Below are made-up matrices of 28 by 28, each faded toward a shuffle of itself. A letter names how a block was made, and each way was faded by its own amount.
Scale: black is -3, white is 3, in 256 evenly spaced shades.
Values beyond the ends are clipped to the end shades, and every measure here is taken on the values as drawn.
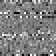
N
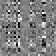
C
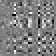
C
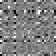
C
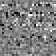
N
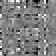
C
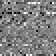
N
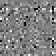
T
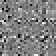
T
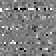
N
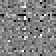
T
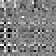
C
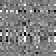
C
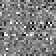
N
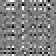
C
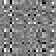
C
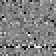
N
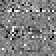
T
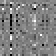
C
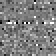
N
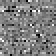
N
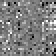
T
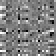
C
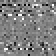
N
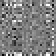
C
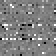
T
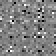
T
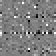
T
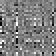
C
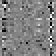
C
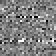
N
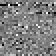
N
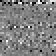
N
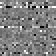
N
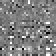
T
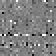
T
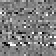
N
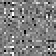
T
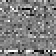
N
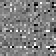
T
